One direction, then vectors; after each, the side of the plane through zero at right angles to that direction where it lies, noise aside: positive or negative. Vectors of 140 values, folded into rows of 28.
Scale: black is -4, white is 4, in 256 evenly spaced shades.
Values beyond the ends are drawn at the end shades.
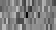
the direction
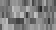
positive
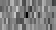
positive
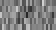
positive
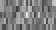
negative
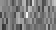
negative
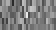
negative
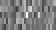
negative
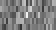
negative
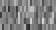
negative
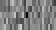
positive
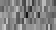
positive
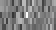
negative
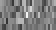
negative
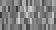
negative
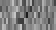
positive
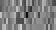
positive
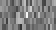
negative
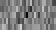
positive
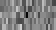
positive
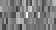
negative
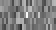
negative
